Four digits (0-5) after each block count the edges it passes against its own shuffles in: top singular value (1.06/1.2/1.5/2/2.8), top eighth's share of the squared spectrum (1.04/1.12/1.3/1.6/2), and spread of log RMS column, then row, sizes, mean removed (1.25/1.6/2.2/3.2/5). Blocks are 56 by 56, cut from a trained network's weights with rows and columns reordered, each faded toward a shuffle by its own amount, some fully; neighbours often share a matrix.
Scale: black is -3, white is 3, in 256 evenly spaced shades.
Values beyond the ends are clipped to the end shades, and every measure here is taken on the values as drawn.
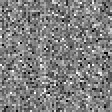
1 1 0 0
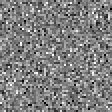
0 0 0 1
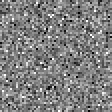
0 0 0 0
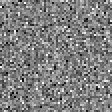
0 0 0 0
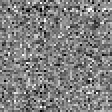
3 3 2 2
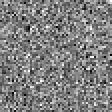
3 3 1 1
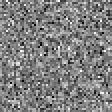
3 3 1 0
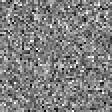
0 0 0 0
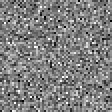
0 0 0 0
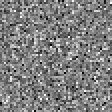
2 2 1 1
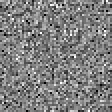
2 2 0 1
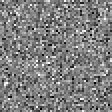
1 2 0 0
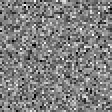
2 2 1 0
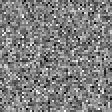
0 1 0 0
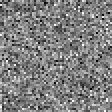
1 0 0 0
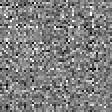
3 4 3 2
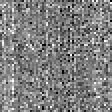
3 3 2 2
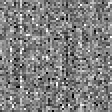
3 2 1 1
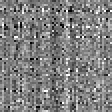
3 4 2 3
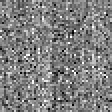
3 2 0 2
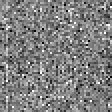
2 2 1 1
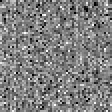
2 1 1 0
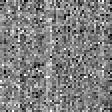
3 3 1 2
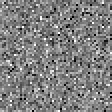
0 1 0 0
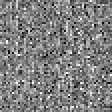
2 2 0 2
